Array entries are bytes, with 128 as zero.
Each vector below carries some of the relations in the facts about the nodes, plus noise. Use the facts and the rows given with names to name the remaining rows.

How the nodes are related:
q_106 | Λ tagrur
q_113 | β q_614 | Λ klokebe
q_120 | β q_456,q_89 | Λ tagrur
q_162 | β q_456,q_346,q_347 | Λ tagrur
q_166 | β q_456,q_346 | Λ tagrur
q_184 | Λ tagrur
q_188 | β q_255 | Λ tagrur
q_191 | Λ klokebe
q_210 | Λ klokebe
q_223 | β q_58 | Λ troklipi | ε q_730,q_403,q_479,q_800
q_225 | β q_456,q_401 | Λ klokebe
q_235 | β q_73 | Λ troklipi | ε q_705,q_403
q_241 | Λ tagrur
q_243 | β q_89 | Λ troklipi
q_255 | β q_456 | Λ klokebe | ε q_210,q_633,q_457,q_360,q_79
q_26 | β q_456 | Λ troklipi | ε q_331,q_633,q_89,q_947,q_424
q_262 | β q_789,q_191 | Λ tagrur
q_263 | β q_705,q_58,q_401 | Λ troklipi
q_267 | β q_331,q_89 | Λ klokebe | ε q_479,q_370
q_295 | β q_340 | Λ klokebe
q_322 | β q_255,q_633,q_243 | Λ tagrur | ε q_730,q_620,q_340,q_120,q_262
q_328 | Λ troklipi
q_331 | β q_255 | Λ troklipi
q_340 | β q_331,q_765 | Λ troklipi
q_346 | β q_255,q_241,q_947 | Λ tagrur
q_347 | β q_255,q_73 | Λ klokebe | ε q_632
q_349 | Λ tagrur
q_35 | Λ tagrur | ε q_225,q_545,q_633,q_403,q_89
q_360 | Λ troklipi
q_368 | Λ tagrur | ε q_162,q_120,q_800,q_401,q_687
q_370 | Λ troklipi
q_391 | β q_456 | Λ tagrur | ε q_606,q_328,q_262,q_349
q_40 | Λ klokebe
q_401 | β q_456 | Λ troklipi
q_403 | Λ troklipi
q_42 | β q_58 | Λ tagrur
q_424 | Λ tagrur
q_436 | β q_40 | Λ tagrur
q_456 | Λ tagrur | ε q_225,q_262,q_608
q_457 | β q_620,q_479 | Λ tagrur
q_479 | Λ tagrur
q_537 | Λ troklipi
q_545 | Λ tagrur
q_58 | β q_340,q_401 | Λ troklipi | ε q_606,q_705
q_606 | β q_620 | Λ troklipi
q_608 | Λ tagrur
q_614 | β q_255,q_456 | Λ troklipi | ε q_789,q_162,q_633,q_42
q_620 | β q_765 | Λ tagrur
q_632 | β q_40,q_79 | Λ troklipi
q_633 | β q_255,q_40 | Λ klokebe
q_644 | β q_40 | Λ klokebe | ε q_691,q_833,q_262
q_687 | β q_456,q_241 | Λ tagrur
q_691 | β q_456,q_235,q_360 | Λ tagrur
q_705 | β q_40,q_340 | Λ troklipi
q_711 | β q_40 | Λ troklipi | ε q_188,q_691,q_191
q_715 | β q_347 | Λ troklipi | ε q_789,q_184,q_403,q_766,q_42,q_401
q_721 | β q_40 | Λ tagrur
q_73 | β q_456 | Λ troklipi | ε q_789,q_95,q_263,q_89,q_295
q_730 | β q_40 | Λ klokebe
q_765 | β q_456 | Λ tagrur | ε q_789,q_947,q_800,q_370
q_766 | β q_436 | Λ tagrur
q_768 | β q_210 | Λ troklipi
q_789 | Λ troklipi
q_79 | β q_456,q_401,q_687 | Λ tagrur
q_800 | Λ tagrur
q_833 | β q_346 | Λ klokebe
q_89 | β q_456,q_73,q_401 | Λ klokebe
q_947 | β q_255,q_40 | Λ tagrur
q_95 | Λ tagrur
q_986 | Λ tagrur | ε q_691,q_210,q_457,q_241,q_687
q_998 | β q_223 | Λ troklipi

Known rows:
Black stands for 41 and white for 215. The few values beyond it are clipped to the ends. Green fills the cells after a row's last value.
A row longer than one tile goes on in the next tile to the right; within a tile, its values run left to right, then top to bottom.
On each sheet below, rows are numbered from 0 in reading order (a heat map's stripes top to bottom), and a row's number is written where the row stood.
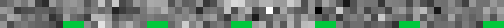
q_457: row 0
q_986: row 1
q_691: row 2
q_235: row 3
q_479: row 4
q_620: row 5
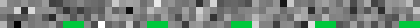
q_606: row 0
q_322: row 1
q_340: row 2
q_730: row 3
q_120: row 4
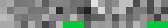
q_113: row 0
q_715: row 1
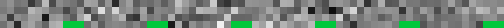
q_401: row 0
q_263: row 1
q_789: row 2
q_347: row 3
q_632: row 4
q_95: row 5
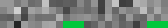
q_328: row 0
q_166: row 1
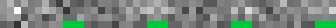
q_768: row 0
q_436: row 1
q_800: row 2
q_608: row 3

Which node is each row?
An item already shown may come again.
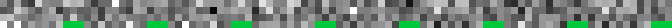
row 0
q_644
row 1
q_391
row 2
q_322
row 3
q_715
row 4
q_370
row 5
q_403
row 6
q_765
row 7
q_403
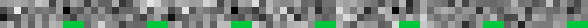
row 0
q_235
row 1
q_691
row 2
q_235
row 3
q_58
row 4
q_210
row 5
q_295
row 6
q_360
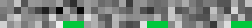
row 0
q_255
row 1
q_225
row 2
q_191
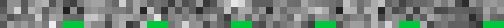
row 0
q_73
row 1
q_633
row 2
q_691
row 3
q_947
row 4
q_614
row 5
q_457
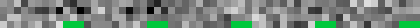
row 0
q_255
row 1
q_26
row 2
q_188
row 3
q_225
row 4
q_35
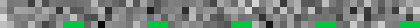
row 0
q_295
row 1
q_360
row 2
q_42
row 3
q_705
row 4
q_368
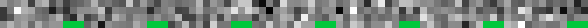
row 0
q_223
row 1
q_360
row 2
q_262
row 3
q_456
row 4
q_711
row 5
q_89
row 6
q_267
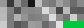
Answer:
q_40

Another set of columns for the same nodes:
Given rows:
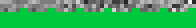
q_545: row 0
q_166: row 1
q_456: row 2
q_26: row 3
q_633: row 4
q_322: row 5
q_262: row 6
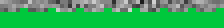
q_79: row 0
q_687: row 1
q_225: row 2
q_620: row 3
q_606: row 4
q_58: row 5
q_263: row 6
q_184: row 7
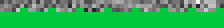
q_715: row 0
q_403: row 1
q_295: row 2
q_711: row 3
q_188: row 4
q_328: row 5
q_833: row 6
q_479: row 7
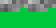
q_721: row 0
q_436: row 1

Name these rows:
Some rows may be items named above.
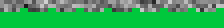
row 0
q_370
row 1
q_986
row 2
q_42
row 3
q_632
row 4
q_691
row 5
q_633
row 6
q_368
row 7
q_35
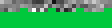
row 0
q_947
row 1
q_191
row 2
q_711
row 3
q_620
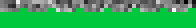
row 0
q_267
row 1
q_391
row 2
q_89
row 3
q_26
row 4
q_614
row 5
q_347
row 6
q_789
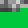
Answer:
q_986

